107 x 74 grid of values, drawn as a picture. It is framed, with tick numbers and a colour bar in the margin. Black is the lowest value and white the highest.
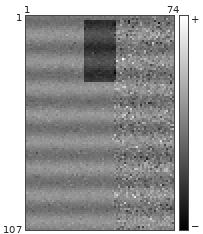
Seam: vertical, 60% of the way across, the left part calmer. Odd patch: lower, in the top middle. Stripes: horizontal, repeating 8 times. Ninth with the lowest average: top middle. Average level on the scale: 50%.
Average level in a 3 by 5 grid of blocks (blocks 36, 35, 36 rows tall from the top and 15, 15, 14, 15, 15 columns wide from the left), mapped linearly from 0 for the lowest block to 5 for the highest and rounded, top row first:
5 4 0 4 5
5 5 5 5 5
5 5 5 5 5
